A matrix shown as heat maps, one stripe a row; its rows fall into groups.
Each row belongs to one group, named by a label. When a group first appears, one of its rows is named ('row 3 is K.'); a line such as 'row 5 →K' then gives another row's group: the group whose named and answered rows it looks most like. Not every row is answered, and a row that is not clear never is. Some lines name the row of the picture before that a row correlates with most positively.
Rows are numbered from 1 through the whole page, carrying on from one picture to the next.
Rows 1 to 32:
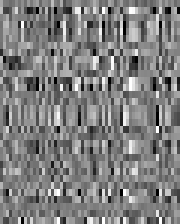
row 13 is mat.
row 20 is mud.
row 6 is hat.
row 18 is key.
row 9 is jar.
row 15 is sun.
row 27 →jar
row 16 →key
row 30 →sun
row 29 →mat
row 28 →key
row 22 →mat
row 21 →mat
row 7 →mud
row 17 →key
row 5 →hat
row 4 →hat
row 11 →mud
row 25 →sun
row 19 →hat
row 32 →key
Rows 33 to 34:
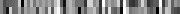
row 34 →key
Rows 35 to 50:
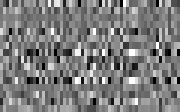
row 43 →hat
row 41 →hat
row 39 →jar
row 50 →mud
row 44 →jar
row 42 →mat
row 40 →key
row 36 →sun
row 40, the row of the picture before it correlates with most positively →34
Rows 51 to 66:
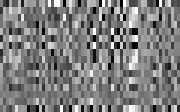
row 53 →hat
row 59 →sun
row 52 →sun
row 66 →mat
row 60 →mat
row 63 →jar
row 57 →jar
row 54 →mat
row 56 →sun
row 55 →jar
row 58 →sun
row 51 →key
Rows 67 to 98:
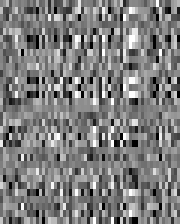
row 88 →mud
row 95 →mud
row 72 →mat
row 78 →mat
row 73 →mat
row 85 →jar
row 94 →mat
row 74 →key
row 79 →key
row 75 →key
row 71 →sun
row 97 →mat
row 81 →jar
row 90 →sun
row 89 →hat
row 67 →hat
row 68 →mat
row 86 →key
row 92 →jar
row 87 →jar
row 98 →jar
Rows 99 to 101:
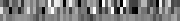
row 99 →key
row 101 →mud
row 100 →jar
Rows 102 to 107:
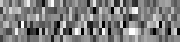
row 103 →sun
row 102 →jar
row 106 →mat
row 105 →hat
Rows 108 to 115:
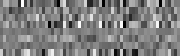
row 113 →mud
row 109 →jar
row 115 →jar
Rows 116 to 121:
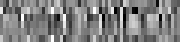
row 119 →hat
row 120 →hat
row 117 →jar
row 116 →key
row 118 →hat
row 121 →jar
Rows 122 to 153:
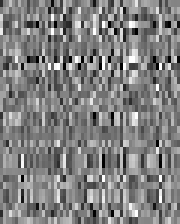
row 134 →hat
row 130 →mat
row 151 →mat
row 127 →hat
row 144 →hat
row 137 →jar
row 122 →sun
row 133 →mat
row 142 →key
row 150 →key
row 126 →jar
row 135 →jar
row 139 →sun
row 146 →hat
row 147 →key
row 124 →jar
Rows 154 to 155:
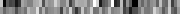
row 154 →jar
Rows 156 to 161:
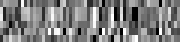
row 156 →hat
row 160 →key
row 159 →jar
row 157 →jar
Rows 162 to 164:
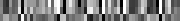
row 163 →key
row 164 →hat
